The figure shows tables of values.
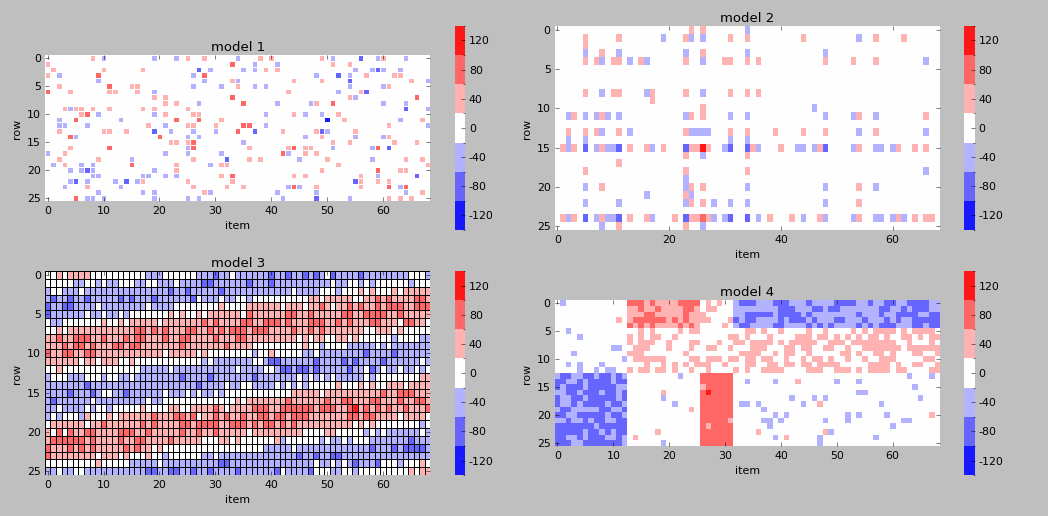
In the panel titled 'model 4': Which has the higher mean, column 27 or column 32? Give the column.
27
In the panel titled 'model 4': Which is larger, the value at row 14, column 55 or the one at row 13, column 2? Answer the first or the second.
the first
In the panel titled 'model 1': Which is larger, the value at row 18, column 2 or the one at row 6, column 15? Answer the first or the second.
the first
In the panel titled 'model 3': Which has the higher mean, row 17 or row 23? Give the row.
17
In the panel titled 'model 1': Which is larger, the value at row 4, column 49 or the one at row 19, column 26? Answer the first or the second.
the first
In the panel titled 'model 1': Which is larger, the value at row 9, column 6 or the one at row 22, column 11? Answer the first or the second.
the first
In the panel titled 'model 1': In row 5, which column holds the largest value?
11
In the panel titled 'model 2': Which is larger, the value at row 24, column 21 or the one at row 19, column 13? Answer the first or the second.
the first
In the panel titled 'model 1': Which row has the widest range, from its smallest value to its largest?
11
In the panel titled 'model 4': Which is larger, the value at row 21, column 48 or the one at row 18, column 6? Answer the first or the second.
the first
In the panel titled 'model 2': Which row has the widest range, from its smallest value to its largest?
15
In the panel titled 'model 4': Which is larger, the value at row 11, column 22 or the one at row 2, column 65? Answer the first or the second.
the first
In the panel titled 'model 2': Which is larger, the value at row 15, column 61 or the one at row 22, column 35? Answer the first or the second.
the first
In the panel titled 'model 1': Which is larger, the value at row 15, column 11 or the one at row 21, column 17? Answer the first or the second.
the first
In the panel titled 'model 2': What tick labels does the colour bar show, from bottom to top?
-120, -80, -40, 0, 40, 80, 120
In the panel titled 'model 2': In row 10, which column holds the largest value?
26
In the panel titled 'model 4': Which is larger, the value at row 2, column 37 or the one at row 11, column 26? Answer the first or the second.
the second
